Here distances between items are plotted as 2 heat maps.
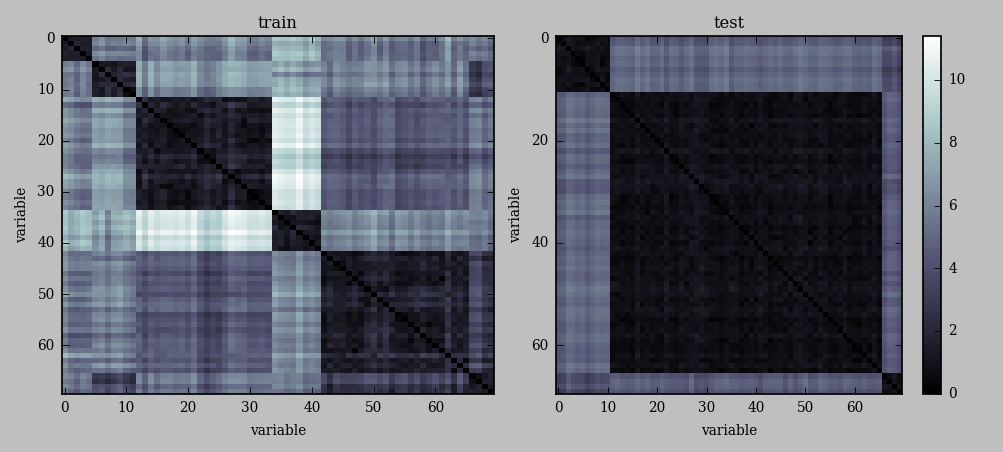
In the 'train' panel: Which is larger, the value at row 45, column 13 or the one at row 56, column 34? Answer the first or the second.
the second
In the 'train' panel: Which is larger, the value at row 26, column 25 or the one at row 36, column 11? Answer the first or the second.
the second
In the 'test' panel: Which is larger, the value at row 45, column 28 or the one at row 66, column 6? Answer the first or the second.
the second
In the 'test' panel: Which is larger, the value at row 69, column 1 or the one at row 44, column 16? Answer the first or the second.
the first
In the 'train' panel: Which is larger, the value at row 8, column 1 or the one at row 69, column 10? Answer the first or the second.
the first
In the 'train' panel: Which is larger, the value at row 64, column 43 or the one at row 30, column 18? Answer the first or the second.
the first
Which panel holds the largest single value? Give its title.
train
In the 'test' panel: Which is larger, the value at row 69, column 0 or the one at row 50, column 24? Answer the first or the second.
the first
